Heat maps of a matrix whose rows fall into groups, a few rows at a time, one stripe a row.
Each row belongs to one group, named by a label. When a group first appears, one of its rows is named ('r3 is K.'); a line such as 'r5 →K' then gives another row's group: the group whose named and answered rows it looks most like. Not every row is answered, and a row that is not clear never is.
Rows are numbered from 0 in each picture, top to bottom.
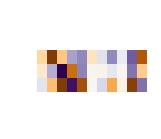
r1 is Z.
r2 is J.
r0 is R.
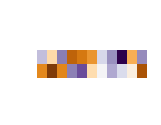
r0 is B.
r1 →R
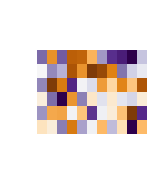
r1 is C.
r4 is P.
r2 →R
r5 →Z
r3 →Z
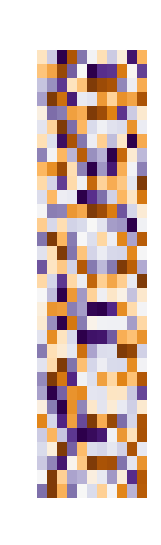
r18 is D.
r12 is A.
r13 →R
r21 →P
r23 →R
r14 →J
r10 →D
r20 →D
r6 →Z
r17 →Z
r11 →C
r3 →R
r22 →J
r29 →C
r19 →Z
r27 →D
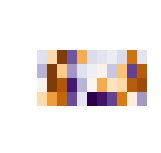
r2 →R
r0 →J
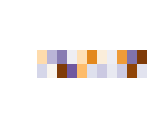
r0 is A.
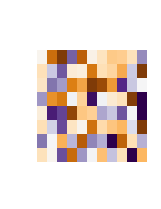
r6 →P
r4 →B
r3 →P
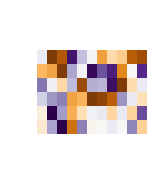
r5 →Z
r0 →R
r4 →B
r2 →P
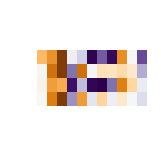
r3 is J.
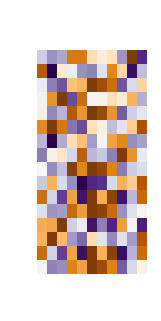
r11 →C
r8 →C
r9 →D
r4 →C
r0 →B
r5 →R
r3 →J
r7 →P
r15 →C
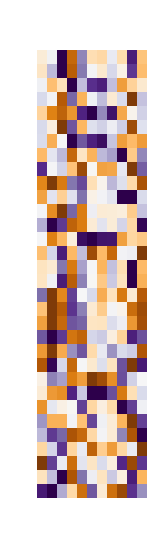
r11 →J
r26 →P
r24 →D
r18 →R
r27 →B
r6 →D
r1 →Z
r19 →R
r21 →R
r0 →Z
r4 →D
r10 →A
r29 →B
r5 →J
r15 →Z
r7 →B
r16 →Z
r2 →D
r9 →R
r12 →B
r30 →Z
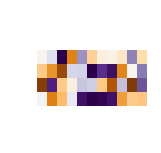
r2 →B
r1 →D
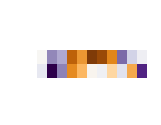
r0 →C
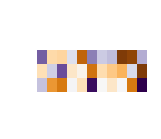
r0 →P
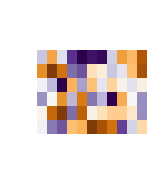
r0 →D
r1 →R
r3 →P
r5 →C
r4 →J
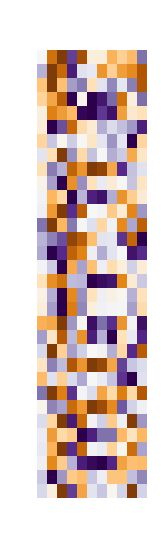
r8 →C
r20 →P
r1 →R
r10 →D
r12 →R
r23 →A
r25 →C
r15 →Z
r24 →R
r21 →R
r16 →D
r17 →Z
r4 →D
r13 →B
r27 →D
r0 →J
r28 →J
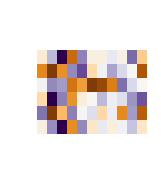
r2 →C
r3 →B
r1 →R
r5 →Z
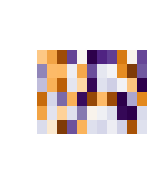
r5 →J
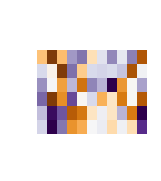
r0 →R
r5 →B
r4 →B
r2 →P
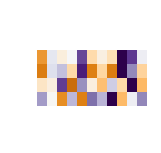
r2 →Z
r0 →A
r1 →A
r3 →P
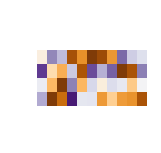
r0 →C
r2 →J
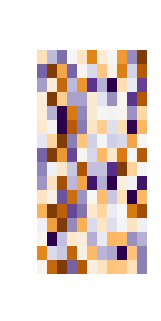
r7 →R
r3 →R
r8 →P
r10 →Z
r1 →R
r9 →P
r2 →P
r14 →B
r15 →J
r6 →J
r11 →R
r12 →J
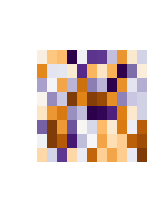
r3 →C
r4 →D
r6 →R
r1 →A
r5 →R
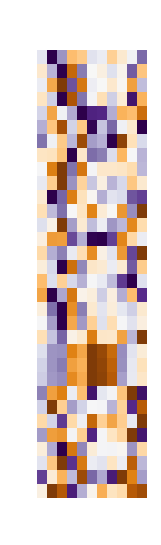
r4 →D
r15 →Z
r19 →Z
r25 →R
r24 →P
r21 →C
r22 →C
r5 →P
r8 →J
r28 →Z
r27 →P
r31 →R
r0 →B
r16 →A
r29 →J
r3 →Z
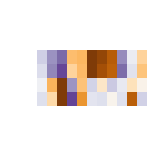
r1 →C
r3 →J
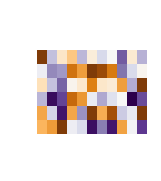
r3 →B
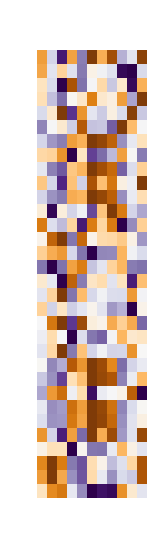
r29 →R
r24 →P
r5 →P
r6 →C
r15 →B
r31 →D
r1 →A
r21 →J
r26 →C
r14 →D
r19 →J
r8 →C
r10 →C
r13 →J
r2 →Z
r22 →C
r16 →Z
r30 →R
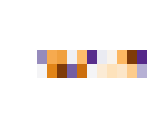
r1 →J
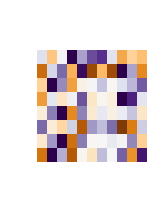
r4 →Z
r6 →Z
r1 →A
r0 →D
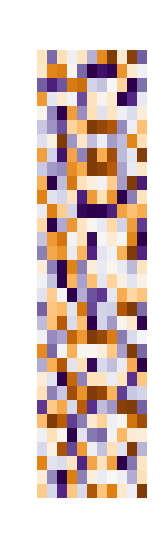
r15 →Z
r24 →C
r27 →D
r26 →R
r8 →C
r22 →P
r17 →D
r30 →Z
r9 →B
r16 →Z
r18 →P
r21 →B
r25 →P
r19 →P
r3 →A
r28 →J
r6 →J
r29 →A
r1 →D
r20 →C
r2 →B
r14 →P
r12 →B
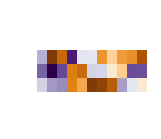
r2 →C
